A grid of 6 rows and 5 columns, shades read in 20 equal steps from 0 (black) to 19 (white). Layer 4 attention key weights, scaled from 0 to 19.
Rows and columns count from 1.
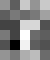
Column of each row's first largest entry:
3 5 3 3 3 4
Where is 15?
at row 1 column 3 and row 1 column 5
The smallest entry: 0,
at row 5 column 2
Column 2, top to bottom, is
7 9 5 5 0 9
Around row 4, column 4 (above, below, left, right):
16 7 19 7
